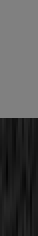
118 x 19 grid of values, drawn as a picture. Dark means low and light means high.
The table splits into 2 rows of 1 panel. Panel 1,1: middling, flat. Panel 2,1: very low, streaked downward, faint in contrast.
